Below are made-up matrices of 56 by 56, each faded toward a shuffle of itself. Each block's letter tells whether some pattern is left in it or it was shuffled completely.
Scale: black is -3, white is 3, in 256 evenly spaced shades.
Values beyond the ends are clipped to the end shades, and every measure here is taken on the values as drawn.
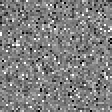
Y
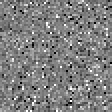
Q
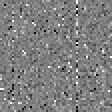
Q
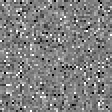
Q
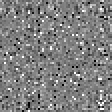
Q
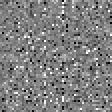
Q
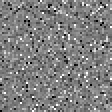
Y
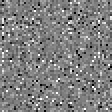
Q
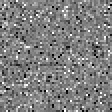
Y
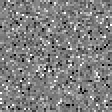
Y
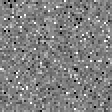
Y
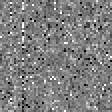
Q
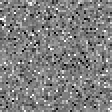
Y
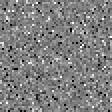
Y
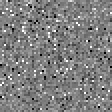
Y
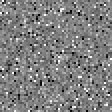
Y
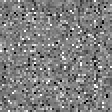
Q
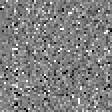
Q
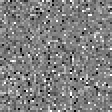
Q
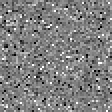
Y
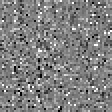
Q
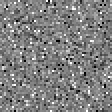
Y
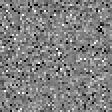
Y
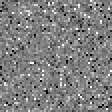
Y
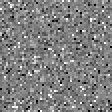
Y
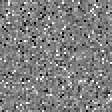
Y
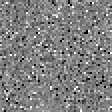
Y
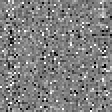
Q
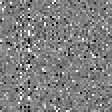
Q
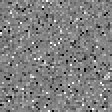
Y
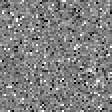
Y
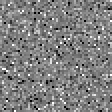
Y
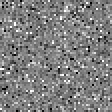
Y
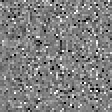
Q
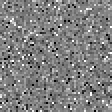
Y
